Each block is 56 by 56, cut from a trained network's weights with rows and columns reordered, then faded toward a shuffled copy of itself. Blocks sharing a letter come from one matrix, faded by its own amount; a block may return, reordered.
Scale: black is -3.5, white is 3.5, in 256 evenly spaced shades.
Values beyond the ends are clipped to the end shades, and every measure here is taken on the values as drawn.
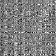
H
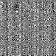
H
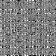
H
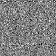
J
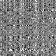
H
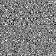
J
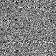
J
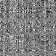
H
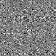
J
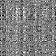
H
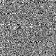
J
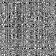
H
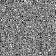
J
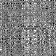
H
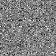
J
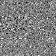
J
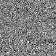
J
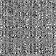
H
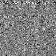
J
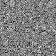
J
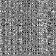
H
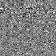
J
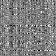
H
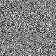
J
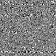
J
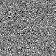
J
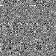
J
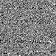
J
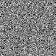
J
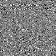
J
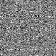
J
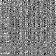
H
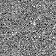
J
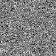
J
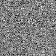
J
